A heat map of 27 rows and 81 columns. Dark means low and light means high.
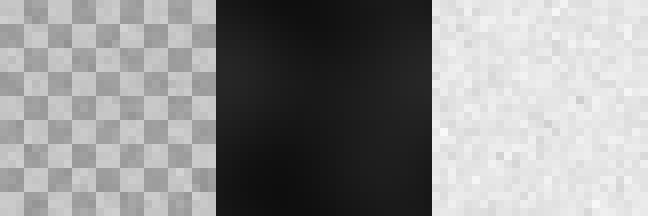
It is made of 1 by 3 panels. Panel 1,1: high, checkered. Panel 1,2: very low, smooth, faint in contrast. Panel 1,3: very high, fine-grained, faint in contrast.
